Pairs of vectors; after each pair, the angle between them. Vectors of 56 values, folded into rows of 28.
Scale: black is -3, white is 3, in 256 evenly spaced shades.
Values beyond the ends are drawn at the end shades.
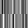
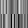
partly opposed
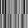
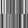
nearly opposite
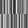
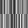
nearly parallel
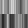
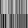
partly aligned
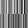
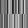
nearly opposite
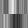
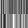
partly opposed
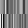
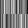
partly opposed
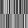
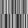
orthogonal
